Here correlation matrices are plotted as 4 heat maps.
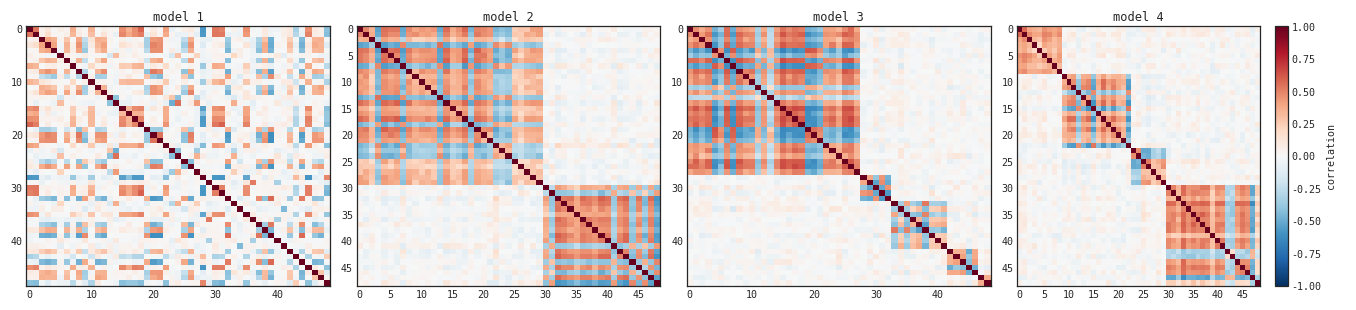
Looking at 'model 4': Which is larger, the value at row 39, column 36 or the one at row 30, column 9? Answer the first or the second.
the first
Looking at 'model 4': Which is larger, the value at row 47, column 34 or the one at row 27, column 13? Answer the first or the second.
the second
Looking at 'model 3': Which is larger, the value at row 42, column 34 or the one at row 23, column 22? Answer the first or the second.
the second
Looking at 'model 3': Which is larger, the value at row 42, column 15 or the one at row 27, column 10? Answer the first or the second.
the second
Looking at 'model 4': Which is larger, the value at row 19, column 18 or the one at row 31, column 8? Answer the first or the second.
the first
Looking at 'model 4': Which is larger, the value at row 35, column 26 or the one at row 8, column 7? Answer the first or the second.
the second
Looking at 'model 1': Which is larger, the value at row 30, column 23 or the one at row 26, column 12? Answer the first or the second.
the second
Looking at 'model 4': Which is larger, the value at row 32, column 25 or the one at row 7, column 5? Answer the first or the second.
the second
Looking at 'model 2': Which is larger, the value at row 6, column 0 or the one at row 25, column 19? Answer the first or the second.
the first
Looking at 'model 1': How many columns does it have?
49
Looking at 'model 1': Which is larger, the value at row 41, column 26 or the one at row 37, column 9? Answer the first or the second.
the second
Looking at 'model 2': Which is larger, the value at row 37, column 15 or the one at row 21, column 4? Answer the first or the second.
the second
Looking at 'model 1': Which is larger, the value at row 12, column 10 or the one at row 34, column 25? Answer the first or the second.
the first
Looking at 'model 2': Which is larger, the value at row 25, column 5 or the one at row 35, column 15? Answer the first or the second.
the first
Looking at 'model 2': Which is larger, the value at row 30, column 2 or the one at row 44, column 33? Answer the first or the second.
the first
